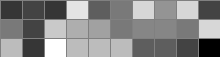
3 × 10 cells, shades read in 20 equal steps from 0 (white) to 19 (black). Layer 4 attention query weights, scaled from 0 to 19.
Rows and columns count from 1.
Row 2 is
10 14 4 6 7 10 9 9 10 3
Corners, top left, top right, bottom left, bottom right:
15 14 5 19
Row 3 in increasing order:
0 5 5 5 5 12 12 14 15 19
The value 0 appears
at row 3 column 3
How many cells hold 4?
1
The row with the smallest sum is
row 2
